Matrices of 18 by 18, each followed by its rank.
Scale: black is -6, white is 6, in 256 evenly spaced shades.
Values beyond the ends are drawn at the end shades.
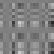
one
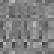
three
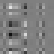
one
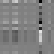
one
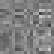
three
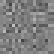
three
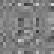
three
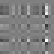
one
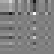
one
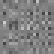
three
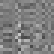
three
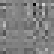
three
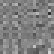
three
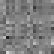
three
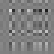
one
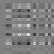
one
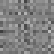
three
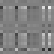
one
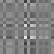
one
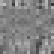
three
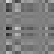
one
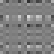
one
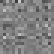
three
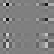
one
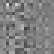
three
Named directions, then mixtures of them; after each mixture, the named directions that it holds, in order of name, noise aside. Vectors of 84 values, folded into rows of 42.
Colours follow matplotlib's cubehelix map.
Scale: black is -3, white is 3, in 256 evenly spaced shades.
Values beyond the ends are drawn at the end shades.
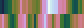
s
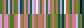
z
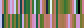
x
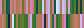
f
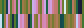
s, x, z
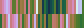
f, s, x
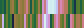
s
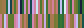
z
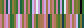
z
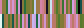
x, z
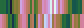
s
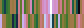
s, x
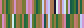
f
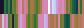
s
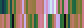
f, s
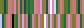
f, s, x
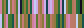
x, z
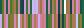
z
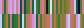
x
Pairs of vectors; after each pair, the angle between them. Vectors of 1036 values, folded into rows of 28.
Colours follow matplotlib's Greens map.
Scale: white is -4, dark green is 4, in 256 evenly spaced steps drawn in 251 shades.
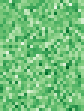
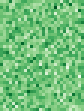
nearly opposite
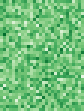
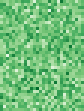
orthogonal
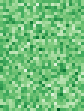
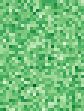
orthogonal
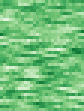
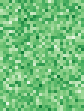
orthogonal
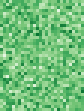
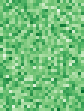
nearly parallel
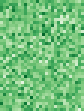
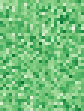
nearly opposite
